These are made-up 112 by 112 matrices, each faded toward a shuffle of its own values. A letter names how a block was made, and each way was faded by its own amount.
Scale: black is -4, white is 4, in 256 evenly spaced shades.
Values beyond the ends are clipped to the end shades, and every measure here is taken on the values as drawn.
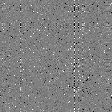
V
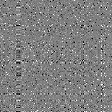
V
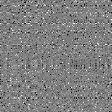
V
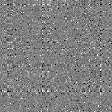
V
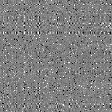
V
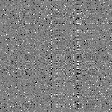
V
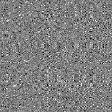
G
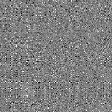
G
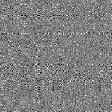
G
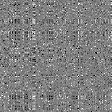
V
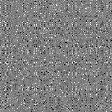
V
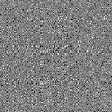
G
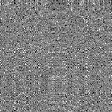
G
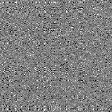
G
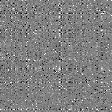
V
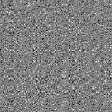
G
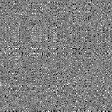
G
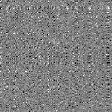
G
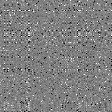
V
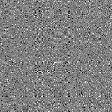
G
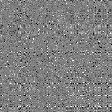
V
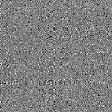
G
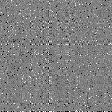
V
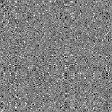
G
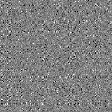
G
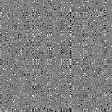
V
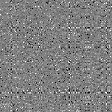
V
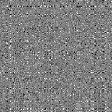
G
